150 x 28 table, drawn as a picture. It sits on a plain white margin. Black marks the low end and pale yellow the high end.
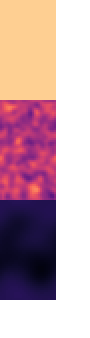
The table splits into 3 rows of 1 panel. Panel 1,1: very high, flat. Panel 2,1: middling, blotchy. Panel 3,1: very low, smooth, faint in contrast.
